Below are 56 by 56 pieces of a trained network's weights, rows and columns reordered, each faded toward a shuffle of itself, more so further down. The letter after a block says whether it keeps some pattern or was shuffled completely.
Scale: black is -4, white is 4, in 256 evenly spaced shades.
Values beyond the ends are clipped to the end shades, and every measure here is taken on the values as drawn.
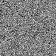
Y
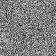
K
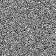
K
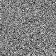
K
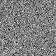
Y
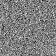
Y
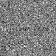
K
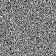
Y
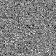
K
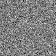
K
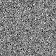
Y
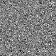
K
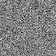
K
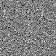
K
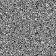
K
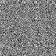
K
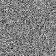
K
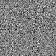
K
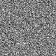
K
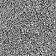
K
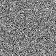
Y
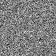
Y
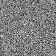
K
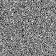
K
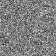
K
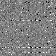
K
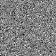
K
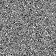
Y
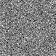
Y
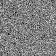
Y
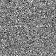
K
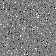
Y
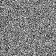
Y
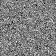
Y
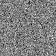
Y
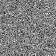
K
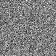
Y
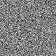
K
